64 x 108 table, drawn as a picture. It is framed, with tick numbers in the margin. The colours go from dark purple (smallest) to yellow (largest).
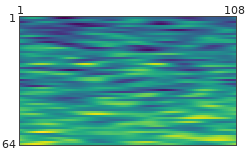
There is an overall slope up to the bottom. Streaks run across, left to right. The top left is the ninth with the lowest average.
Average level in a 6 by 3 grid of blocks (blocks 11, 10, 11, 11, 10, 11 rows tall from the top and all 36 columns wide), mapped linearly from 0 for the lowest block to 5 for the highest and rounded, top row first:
011 / 222 / 332 / 233 / 445 / 555
